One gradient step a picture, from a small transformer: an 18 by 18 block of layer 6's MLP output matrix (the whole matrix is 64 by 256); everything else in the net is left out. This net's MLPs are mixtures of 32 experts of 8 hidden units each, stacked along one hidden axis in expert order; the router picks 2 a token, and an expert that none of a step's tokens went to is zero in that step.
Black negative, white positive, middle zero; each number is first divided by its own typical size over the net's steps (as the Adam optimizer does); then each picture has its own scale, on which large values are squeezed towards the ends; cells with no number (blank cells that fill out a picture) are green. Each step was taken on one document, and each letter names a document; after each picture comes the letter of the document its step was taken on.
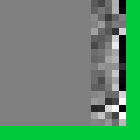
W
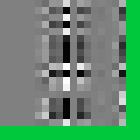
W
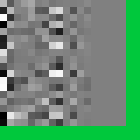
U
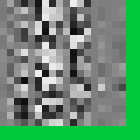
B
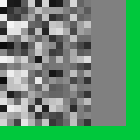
B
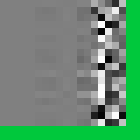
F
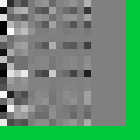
U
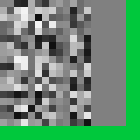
B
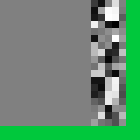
F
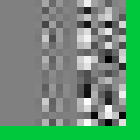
F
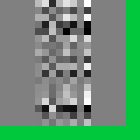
U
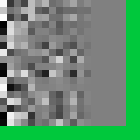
U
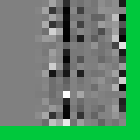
W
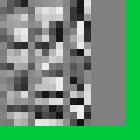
B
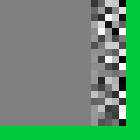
F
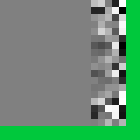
W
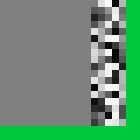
F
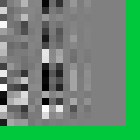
U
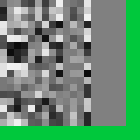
B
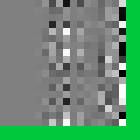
W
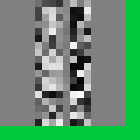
B
